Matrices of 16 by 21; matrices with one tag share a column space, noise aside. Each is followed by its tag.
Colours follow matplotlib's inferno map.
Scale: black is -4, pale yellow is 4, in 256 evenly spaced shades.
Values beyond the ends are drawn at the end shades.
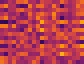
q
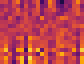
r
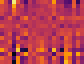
r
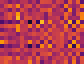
q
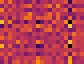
q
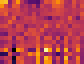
r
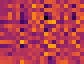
q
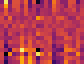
r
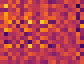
q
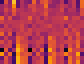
r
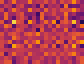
q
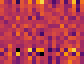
r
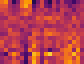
r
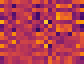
q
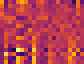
r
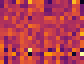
r
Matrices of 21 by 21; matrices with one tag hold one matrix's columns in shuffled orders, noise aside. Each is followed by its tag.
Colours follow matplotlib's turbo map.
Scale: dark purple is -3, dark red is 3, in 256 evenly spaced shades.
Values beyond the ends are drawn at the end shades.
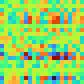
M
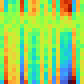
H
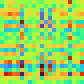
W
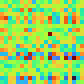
M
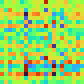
W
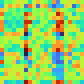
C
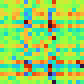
W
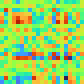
M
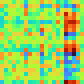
C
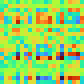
M
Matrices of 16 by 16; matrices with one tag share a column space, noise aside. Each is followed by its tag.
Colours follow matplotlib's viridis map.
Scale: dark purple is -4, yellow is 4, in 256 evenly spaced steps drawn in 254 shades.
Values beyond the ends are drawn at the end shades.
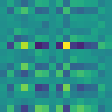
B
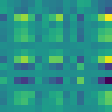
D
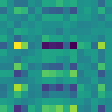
B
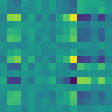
D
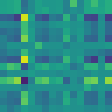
D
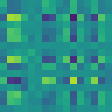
D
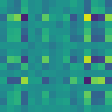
D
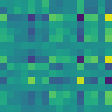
D
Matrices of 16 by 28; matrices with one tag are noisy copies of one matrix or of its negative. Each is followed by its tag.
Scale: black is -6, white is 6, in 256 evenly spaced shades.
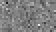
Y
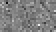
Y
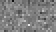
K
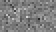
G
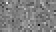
Y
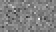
G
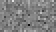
K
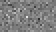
G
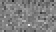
K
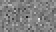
G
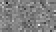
Y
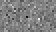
G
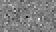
G
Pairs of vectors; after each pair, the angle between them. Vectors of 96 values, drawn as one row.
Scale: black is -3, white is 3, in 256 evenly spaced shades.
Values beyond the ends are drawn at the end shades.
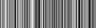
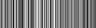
partly opposed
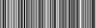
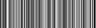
partly aligned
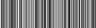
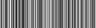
orthogonal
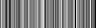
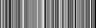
nearly parallel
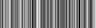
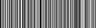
orthogonal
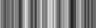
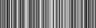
partly aligned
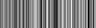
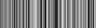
nearly parallel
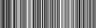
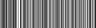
partly aligned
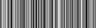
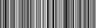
orthogonal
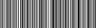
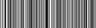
orthogonal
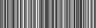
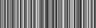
nearly parallel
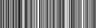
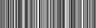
nearly parallel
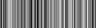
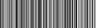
orthogonal
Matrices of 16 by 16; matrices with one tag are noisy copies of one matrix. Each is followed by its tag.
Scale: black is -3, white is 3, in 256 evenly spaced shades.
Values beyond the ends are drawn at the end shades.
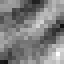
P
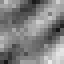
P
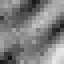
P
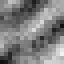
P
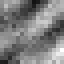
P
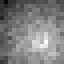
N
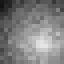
N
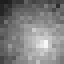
N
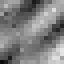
P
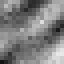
P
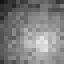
N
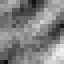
P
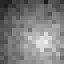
N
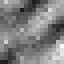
P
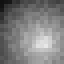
N
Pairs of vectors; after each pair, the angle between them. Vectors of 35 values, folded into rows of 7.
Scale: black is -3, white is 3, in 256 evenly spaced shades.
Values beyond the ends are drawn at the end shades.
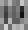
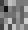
partly aligned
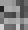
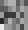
partly aligned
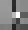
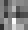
partly opposed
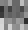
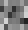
partly aligned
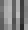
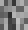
orthogonal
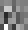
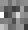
orthogonal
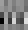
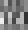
nearly opposite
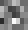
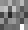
orthogonal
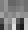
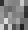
orthogonal
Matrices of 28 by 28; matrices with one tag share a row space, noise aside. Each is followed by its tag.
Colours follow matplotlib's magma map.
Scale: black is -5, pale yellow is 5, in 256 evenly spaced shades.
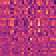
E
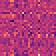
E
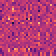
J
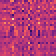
E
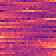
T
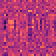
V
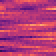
T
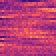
T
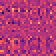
J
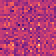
E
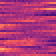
T
